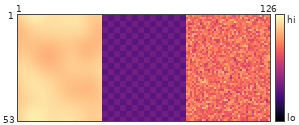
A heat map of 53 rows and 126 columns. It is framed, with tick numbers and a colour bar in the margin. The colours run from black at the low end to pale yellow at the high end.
The table splits into one row of 3 panels. Panel 1,1: very high, smooth, faint in contrast. Panel 1,2: low, checkered, faint in contrast. Panel 1,3: high, fine-grained.
